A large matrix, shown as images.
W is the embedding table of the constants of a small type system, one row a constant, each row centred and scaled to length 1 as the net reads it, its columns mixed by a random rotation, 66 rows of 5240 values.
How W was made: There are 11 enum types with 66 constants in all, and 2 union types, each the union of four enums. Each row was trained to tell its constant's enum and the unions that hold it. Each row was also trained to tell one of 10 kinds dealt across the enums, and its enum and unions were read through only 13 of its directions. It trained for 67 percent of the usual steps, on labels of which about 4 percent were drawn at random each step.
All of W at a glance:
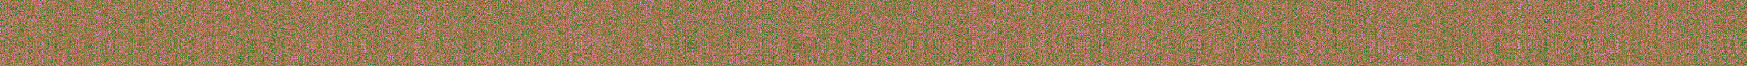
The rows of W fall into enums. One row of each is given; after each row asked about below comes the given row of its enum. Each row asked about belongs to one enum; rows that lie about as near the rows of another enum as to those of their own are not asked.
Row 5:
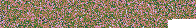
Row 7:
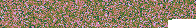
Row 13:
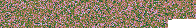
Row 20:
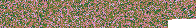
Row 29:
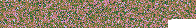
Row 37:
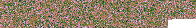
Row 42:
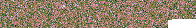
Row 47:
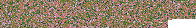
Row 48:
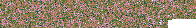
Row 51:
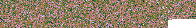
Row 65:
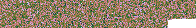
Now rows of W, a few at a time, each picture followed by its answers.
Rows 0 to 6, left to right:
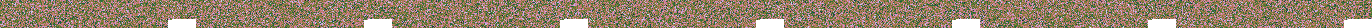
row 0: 48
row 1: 5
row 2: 20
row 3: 37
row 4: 7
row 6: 13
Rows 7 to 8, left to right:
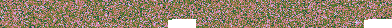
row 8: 48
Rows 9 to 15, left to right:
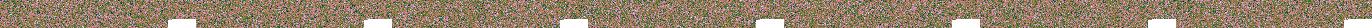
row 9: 7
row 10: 65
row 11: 13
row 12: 48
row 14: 7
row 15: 5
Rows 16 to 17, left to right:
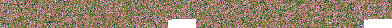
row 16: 65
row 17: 51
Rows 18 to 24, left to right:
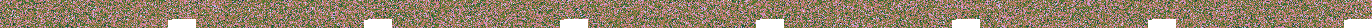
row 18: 37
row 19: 42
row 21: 42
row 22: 42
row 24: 37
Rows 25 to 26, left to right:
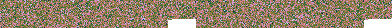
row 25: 5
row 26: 7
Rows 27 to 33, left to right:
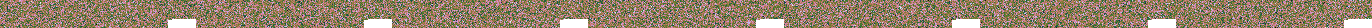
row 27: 5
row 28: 47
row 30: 48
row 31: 42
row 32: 42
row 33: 51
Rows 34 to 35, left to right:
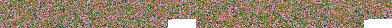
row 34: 37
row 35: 20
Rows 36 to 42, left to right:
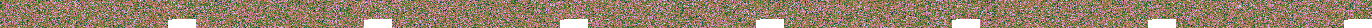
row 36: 42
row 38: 37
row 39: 13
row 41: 5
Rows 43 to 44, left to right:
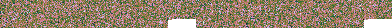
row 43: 48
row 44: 48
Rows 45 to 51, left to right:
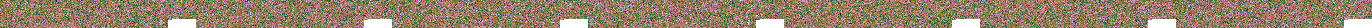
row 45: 48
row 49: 20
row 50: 51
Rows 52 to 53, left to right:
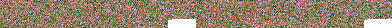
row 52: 51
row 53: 5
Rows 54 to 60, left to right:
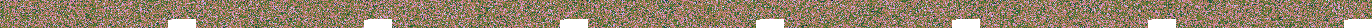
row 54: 13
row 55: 37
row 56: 13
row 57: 20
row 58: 5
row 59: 13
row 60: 47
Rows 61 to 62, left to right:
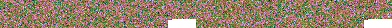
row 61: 47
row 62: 7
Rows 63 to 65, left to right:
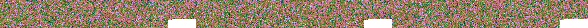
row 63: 51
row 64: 42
